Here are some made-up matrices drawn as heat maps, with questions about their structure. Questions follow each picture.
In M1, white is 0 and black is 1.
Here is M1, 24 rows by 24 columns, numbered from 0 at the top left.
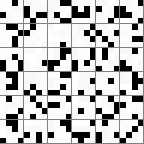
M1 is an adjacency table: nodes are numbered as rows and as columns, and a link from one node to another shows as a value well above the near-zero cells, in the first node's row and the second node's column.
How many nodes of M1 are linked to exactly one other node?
0
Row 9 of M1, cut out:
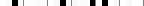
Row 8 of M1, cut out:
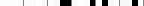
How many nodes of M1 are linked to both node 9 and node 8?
3
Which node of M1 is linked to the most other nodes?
node 2
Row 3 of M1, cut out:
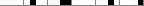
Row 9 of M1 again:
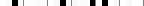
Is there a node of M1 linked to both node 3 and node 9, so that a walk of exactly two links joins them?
yes
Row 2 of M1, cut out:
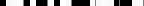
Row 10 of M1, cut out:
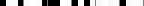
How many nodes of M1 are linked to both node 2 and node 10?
6
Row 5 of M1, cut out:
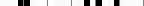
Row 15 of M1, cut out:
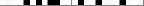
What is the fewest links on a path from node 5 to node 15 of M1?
2
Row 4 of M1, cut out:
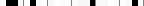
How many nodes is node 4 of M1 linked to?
5
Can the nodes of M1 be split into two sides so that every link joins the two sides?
yes
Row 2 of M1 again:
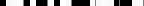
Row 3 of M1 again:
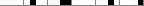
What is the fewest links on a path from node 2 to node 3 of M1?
3
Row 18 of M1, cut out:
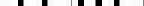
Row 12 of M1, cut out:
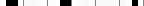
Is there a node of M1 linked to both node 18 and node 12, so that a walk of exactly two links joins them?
no
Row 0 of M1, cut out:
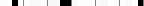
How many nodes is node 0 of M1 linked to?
4
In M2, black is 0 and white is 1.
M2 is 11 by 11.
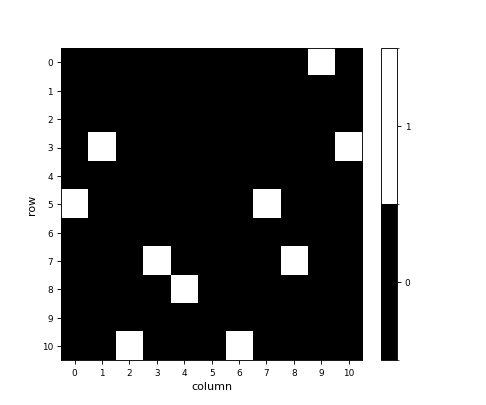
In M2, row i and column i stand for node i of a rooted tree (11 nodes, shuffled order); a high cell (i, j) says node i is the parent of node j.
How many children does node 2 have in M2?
0
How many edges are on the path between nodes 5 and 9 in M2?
2
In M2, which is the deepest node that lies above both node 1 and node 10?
3
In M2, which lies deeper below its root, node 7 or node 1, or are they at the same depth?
node 1
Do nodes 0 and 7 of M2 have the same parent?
yes
